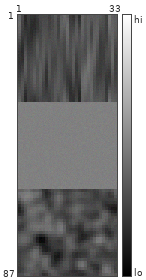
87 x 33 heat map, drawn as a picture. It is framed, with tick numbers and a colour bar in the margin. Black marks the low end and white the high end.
It is made of 3 by 1 panels. Panel 1,1: low, streaked downward. Panel 2,1: middling, flat. Panel 3,1: low, blotchy.
